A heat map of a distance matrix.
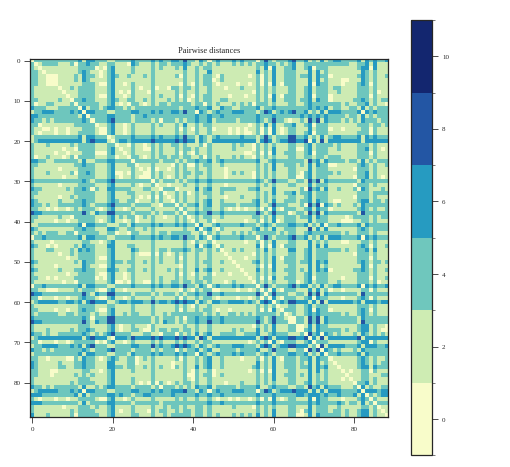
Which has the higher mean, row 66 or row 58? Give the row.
58
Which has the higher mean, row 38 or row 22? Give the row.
38
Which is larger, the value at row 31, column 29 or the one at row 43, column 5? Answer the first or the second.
the second
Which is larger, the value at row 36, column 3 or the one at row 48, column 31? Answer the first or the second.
the first
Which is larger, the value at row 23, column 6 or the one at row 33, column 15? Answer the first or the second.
the second
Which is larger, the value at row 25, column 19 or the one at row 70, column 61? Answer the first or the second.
the first
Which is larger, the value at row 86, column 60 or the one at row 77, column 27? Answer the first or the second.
the first
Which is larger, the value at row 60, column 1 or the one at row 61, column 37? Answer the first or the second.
the first
